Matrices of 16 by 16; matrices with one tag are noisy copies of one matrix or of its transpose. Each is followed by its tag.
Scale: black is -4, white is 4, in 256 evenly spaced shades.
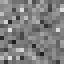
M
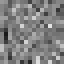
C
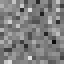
M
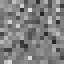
M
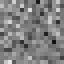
M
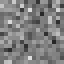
M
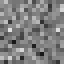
M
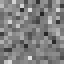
M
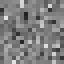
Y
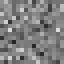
M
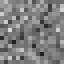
M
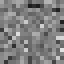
C
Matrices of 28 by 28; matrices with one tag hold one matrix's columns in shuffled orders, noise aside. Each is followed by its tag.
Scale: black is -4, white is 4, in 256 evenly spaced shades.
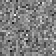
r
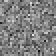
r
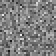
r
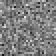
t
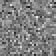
t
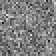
r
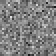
t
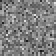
r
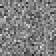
t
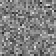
t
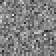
r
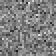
r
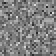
t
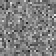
r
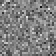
t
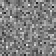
t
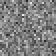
r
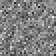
t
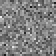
t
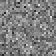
t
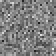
r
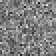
t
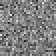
r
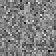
r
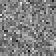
r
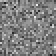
t
